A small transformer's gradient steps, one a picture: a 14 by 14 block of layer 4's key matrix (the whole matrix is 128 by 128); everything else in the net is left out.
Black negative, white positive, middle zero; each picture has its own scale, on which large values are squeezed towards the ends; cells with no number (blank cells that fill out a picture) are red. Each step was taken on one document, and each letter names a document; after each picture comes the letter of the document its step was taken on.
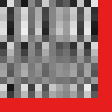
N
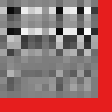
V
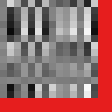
N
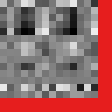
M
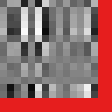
N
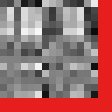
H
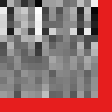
H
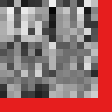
H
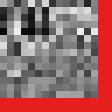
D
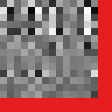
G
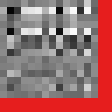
V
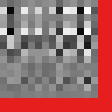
V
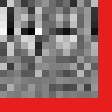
D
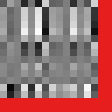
N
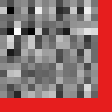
V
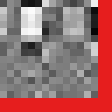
H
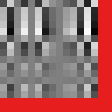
N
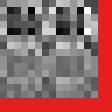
G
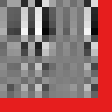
N
